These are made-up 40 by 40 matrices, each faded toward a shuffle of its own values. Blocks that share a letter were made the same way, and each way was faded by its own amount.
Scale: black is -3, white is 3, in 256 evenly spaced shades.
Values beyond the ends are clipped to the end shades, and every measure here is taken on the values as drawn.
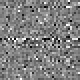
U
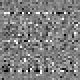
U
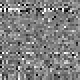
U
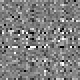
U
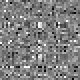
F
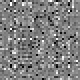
F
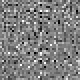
F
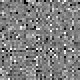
F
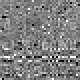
U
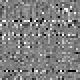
U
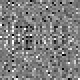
F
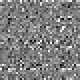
U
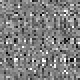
F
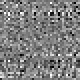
U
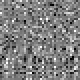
F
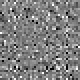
F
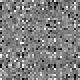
F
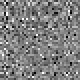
F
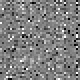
F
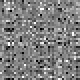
F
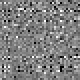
U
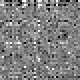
U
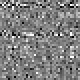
U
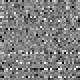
U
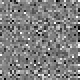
F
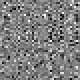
F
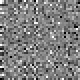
F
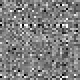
U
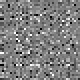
F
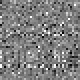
F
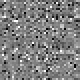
F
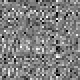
F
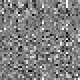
F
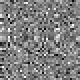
F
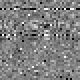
U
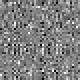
F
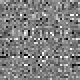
U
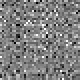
F
